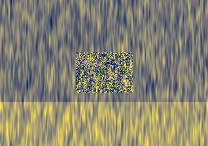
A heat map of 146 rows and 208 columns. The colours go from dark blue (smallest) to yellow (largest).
Streaks run downward. An odd patch, rougher than its surroundings, sits in the centre. The histogram is bell-shaped. The centre is the roughest part. A horizontal seam about 70% of the way down splits the table, and the bottom part is higher.
